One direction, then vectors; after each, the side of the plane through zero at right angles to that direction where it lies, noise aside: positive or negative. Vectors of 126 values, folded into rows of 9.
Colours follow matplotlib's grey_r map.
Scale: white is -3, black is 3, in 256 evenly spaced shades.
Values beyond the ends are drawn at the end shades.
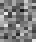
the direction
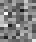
positive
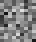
negative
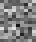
negative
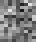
positive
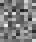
positive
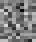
positive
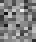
negative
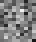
negative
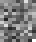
positive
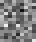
positive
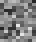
positive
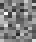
positive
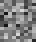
negative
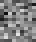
negative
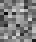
negative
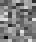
positive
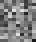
negative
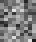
negative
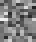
positive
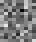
positive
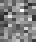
negative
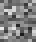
negative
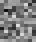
positive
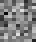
negative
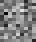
negative
